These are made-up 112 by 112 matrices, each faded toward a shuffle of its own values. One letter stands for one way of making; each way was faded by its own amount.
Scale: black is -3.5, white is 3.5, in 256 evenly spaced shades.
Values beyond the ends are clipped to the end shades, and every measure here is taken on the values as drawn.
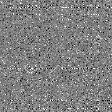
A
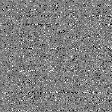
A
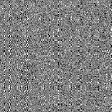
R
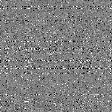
A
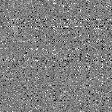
A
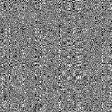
R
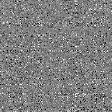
A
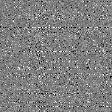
A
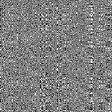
R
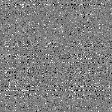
A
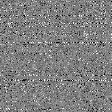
A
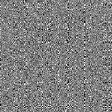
R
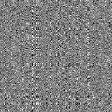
R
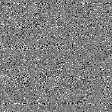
A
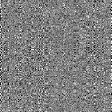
R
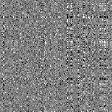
R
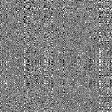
R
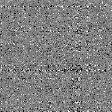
A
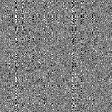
R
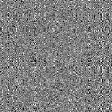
R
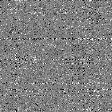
A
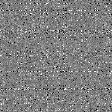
A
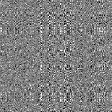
R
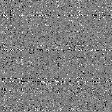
A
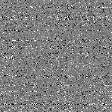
A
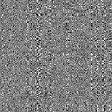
R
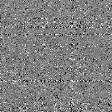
A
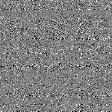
A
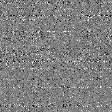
A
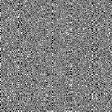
R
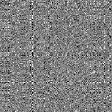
R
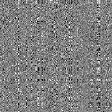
R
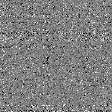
A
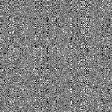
R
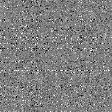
A
